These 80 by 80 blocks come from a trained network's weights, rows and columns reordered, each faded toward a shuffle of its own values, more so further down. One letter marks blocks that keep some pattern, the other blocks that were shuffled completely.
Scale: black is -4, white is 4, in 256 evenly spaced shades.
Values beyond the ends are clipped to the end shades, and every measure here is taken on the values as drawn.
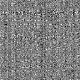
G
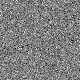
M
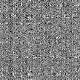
G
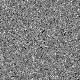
M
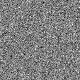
M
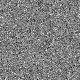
M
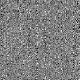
G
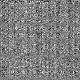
G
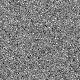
M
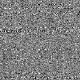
G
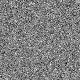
M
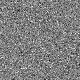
M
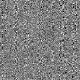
G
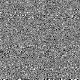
G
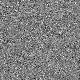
M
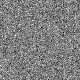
M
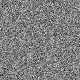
M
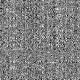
G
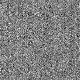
G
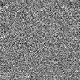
G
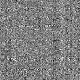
G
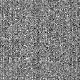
G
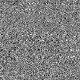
G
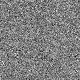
M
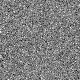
M
